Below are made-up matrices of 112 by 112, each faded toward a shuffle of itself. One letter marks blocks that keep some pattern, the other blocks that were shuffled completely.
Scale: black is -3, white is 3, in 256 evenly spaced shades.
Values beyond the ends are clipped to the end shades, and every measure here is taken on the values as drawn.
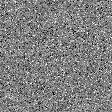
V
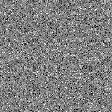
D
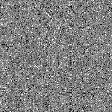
D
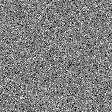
V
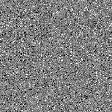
D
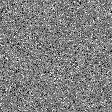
V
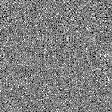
D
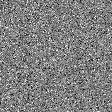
V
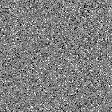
D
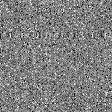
D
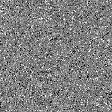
D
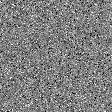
V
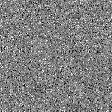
D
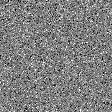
V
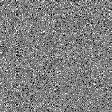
D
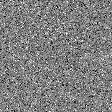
V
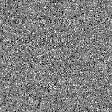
D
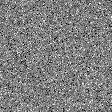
V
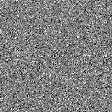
D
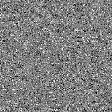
D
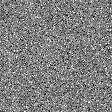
V
